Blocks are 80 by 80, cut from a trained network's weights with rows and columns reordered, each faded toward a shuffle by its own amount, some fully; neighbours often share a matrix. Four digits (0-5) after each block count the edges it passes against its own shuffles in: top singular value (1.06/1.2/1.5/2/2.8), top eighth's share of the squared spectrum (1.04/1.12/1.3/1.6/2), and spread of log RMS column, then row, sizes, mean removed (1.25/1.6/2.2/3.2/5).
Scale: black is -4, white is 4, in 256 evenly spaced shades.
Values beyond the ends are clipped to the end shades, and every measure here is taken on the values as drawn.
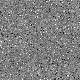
0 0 0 0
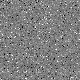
0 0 0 0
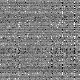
4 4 3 2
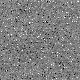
0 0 0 0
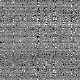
4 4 3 2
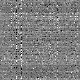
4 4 3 1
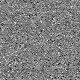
0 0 0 0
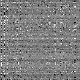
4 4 3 1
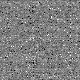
2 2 1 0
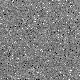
0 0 0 0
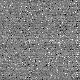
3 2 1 0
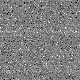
2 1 0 0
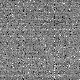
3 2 2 0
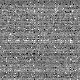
4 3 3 2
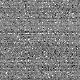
3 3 2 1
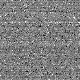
3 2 1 0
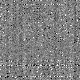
3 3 0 2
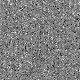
1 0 0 0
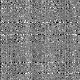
3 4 1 3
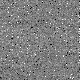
2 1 1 0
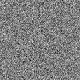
3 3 1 0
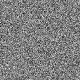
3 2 0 0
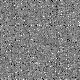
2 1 0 1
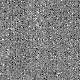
2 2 0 2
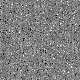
1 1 0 1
